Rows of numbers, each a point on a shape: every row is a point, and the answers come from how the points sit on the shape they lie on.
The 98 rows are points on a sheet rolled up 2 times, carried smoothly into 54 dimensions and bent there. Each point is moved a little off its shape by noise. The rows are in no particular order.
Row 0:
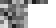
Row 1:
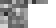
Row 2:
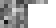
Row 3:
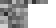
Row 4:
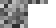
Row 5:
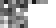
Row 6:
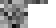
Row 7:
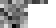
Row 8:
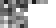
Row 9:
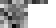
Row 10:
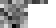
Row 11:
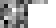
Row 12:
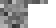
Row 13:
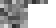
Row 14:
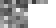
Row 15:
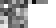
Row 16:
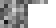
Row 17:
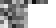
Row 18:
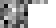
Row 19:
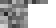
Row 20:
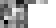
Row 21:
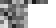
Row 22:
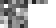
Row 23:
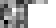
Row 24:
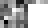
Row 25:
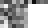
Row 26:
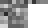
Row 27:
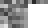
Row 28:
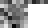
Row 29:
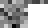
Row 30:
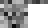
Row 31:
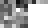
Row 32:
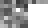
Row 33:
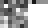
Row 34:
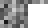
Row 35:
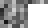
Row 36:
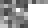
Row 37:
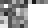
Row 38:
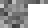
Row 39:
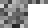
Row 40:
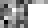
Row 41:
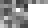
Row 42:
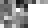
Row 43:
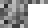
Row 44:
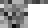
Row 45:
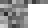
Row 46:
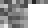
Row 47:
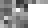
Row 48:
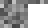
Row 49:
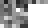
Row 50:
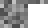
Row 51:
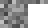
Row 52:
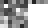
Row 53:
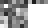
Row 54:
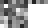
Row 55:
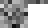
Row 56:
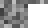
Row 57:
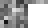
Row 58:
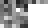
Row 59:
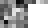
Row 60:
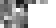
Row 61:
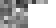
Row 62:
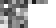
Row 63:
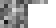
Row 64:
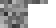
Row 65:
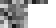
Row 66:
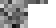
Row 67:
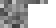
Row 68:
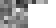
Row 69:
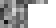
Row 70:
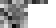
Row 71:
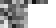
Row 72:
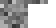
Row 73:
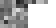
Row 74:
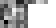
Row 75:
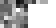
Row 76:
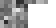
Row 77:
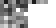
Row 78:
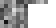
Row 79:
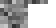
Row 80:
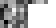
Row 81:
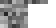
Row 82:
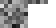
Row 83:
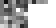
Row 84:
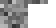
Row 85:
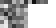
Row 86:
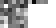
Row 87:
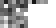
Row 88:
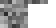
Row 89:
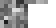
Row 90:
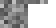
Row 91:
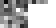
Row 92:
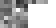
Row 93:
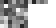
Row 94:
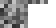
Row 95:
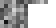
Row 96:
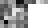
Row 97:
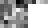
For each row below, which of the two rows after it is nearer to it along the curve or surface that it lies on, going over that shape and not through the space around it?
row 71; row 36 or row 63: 63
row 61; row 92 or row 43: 92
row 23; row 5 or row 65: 5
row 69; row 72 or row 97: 72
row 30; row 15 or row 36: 15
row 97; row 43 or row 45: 43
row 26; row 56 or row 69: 56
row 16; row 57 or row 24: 57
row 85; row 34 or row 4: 4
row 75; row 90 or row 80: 80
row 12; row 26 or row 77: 26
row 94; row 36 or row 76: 76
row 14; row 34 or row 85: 34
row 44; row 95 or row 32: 95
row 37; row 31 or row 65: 65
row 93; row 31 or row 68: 31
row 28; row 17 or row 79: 17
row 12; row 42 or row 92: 92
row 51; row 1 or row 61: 1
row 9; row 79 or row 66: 66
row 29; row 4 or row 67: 4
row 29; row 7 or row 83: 7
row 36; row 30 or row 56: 56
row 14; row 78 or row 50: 78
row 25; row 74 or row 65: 65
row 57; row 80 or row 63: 63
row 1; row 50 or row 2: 50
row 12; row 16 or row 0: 16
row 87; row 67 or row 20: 20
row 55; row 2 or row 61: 2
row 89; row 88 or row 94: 94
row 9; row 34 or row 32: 34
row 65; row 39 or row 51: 39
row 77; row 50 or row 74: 74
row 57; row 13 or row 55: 55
